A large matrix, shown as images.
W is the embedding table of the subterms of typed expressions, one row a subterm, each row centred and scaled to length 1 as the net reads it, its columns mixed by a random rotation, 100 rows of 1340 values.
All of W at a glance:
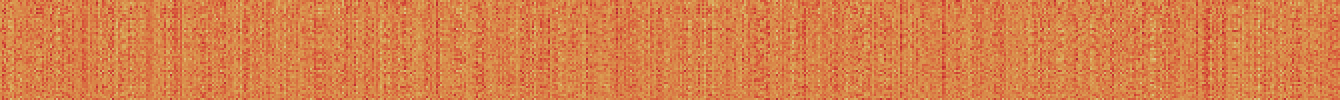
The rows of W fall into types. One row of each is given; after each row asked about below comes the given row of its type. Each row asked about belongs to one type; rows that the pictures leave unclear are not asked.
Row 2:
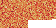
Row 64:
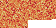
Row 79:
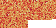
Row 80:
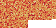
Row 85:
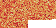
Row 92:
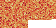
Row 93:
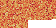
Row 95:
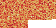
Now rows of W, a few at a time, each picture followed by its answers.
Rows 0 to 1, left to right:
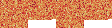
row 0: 93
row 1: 79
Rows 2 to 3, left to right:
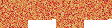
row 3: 93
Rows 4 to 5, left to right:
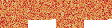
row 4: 79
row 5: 93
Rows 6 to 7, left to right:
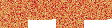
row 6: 93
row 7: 92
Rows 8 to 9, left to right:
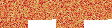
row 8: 79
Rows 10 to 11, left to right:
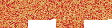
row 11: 95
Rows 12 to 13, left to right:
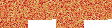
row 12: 79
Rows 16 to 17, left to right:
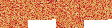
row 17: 79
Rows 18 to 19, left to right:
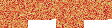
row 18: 80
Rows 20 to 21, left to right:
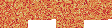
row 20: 92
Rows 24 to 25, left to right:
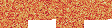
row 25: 85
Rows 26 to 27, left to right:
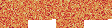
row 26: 2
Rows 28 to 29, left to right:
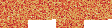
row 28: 95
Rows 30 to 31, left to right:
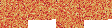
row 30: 80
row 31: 79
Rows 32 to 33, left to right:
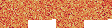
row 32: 2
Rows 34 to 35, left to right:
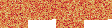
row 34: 93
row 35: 92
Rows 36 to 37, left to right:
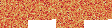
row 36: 80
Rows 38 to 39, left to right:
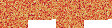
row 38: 80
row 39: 79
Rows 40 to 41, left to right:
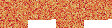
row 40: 92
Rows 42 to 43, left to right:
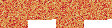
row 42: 95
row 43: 92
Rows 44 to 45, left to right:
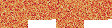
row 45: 2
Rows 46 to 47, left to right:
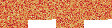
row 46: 95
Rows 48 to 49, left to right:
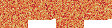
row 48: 93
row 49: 80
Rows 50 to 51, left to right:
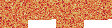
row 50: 92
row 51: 64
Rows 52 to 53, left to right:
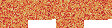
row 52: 2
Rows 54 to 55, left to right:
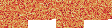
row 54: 80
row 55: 64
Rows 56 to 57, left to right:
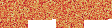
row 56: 79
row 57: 85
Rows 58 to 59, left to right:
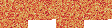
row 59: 80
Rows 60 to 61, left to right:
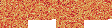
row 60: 80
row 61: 85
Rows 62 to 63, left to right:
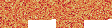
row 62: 92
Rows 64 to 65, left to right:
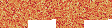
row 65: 79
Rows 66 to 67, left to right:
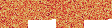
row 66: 2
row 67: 85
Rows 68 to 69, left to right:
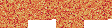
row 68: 64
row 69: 2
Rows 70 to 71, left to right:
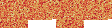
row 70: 79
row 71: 95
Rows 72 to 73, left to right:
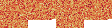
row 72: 80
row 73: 93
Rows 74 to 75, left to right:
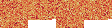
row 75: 2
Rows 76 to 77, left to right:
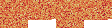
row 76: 92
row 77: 2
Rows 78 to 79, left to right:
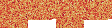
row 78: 85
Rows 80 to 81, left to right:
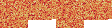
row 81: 85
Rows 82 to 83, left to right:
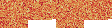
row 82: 79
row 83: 2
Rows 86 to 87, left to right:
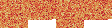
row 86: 93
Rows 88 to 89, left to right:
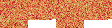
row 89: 2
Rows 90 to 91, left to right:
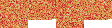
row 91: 85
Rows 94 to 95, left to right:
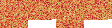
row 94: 80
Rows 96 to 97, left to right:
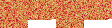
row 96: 92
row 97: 85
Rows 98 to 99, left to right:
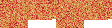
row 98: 95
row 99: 2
